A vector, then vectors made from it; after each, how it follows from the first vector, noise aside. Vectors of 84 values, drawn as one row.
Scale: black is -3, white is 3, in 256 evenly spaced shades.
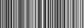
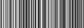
reversed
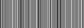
partly zeroed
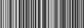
reversed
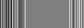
partly zeroed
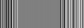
partly zeroed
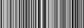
reversed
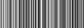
reversed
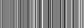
partly zeroed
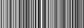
reversed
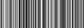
reversed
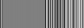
partly zeroed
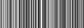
reversed
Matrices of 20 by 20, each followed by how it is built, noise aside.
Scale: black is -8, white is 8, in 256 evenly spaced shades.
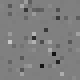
sparse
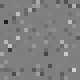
sparse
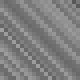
Toeplitz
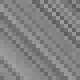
Toeplitz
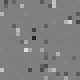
sparse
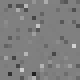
sparse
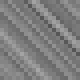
Toeplitz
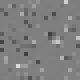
sparse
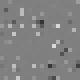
sparse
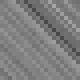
Toeplitz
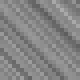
Toeplitz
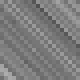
Toeplitz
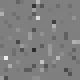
sparse
